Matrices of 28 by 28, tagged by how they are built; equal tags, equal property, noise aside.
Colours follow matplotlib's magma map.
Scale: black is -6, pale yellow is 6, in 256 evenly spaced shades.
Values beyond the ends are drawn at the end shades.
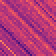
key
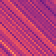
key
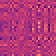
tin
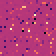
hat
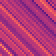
key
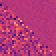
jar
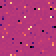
hat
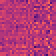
tin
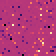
hat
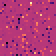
hat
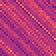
key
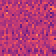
tin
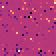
hat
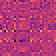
tin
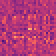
tin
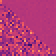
jar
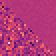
jar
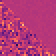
jar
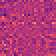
tin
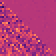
jar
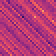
key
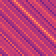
key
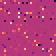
hat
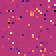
hat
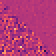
jar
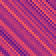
key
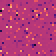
hat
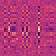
tin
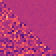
jar
